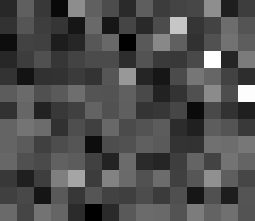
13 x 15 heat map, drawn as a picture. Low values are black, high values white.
Mirror symmetry: none. Histogram: skewed, a long tail of high values. Average level on the scale: 30%. Roughest part: top right.
